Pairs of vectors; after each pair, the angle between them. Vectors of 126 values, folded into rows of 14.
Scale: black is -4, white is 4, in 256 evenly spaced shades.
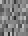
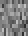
orthogonal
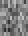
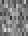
nearly opposite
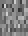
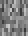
partly aligned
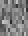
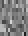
nearly opposite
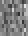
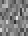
orthogonal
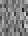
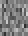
partly opposed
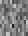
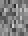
partly opposed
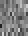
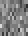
nearly opposite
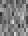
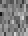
nearly parallel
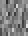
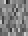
partly aligned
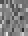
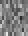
nearly parallel
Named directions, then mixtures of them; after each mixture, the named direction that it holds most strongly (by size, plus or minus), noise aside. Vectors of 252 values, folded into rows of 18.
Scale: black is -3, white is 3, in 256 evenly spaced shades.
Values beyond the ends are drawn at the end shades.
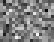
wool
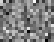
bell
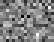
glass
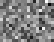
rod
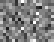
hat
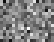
bell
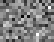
glass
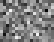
wool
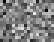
wool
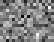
glass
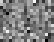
bell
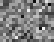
rod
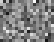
bell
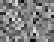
hat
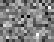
glass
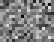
glass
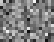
bell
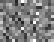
hat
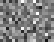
hat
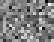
rod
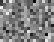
bell
